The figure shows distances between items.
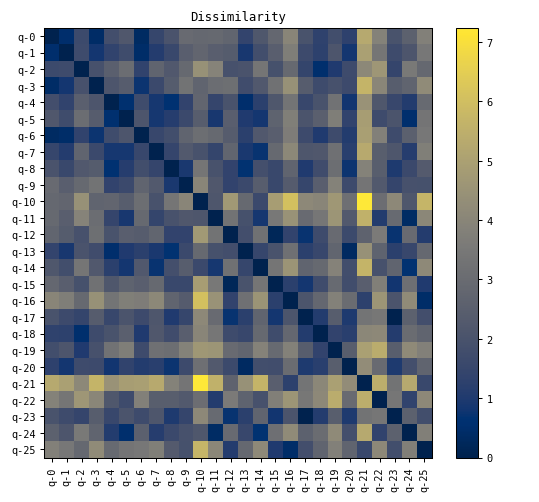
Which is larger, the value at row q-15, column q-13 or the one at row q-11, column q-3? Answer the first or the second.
the second
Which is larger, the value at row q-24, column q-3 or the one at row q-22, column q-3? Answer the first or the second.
the second
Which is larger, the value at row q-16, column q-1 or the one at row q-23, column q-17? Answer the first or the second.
the first
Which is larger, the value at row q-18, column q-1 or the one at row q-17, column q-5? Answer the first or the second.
the second
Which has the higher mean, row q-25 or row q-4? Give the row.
q-25
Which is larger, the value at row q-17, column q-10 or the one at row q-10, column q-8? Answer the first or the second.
the first
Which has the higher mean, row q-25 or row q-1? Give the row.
q-25
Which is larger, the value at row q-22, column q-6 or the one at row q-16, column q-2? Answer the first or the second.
the first
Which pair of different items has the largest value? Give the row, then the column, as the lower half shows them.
q-21, q-10
